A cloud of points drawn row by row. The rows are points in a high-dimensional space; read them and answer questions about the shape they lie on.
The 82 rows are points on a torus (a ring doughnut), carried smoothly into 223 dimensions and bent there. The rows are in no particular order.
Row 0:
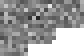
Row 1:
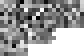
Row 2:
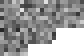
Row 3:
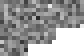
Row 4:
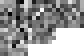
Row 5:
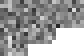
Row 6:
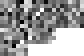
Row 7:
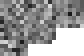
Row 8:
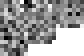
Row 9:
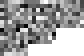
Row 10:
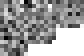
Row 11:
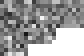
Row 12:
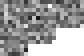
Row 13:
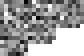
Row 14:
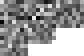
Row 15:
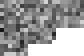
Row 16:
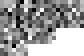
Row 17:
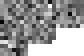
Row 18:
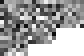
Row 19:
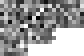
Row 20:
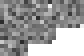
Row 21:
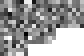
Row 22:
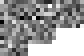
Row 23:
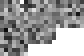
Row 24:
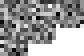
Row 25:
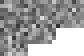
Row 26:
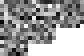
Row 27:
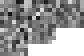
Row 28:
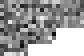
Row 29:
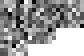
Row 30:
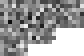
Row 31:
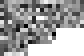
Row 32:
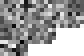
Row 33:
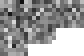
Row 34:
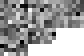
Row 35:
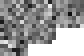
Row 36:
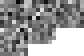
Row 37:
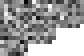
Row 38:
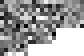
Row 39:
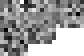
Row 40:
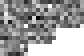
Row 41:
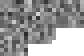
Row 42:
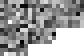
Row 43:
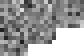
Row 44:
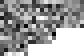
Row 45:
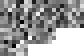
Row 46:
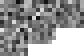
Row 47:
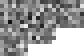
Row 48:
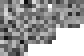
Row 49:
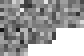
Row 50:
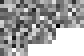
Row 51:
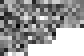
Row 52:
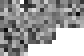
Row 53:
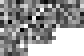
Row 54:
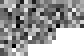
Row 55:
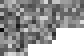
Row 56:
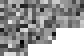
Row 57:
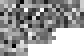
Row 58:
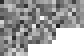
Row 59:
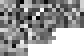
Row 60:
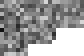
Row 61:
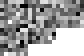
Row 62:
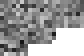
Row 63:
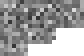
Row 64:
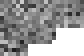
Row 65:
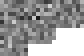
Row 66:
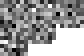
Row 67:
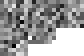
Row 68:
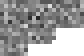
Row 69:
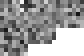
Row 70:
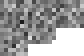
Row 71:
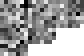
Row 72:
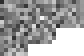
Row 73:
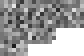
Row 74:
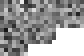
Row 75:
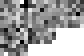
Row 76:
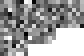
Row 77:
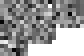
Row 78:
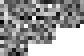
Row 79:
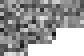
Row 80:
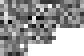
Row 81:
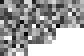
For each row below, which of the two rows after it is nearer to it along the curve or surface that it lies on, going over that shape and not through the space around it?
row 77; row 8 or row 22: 22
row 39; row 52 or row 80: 52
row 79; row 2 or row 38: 38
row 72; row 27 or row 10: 27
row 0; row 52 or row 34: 52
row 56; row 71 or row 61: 61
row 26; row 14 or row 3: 14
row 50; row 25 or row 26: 25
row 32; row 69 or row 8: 8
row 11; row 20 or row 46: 46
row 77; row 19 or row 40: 40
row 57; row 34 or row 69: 69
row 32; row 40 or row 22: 22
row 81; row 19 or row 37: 19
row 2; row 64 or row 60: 64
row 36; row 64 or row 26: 26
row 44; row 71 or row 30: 71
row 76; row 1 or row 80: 1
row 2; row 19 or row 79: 79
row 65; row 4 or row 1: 4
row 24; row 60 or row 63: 63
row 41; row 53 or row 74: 53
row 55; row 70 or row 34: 34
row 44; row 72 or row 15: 15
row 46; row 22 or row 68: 22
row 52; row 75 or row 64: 75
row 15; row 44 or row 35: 44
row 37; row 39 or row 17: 39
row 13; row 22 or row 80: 80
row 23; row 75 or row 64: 75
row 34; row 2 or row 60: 60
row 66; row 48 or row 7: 7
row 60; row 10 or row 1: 10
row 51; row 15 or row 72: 15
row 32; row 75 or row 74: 75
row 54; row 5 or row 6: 6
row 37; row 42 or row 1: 1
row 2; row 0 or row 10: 10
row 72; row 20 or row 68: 68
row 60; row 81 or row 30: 81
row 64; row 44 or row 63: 44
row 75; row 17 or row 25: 17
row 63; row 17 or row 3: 3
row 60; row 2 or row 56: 56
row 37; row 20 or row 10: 10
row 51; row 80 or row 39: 39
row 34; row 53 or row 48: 48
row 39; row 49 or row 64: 49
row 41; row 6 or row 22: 22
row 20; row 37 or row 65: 65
